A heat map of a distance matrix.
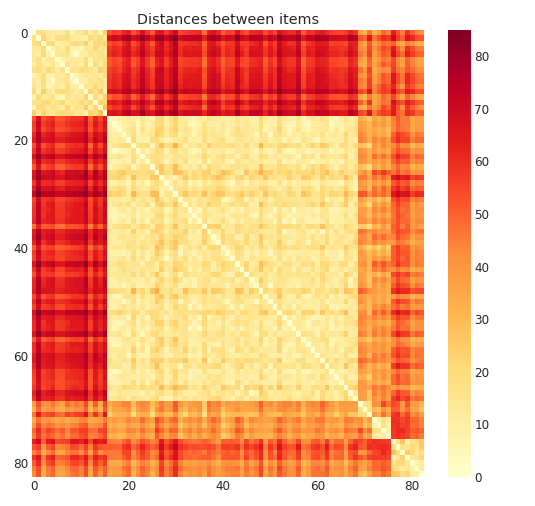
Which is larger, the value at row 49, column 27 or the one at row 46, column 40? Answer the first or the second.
the first
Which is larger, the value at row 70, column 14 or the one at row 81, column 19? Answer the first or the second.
the second
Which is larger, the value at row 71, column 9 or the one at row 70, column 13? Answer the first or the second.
the first
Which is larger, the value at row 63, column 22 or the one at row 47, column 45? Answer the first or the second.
the second
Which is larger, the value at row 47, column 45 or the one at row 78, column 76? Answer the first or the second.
the second
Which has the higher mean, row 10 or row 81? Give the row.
10
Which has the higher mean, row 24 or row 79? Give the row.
79
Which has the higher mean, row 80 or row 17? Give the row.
80
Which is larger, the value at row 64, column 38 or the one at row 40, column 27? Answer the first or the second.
the second
